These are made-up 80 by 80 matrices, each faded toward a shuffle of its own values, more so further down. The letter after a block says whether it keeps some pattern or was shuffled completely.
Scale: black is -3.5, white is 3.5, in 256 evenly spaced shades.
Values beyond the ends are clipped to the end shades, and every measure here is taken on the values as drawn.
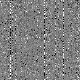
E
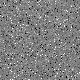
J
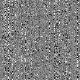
E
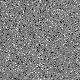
J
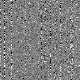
E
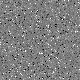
J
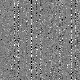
E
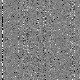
E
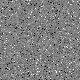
J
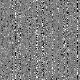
E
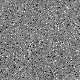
J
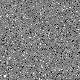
J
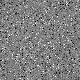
J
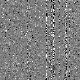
E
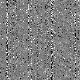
E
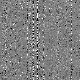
E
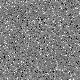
J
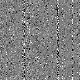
E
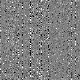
E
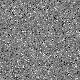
J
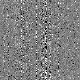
E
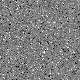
J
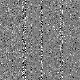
E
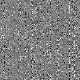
E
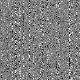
E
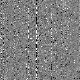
E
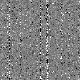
E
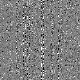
E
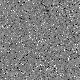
J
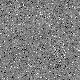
J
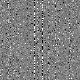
E
